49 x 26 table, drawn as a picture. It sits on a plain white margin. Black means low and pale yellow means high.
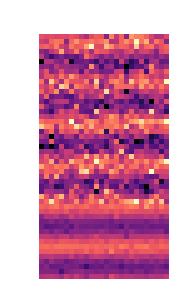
The histogram is bell-shaped. A horizontal seam about 70% of the way down splits the table, and the bottom part is calmer. Stripes running across repeat 6 times from top to bottom. There is no overall slope.
